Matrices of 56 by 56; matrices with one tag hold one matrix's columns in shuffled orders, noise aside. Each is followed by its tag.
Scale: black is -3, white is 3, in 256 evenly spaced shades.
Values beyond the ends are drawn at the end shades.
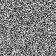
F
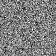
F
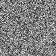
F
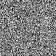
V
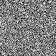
V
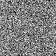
V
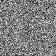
V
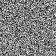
F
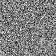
F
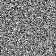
F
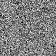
F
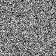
V
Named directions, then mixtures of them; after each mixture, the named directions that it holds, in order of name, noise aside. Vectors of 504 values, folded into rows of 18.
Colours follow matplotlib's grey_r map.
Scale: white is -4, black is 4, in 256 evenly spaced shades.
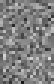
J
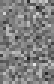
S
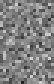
J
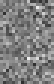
J, S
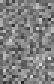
J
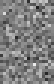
S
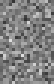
J, S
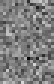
J, S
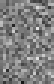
J, S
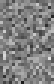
J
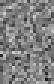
J, S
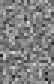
J, S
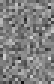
J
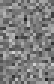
J, S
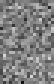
J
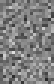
J, S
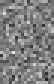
J, S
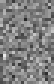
J, S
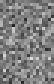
J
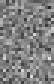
J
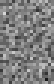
J, S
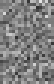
S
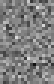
S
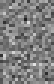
J, S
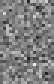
S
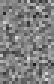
S
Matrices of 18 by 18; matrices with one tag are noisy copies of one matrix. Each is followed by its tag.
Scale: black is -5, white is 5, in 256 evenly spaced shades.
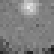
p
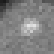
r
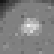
r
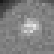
r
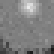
p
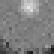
p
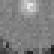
p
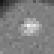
r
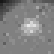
r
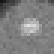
r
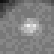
r
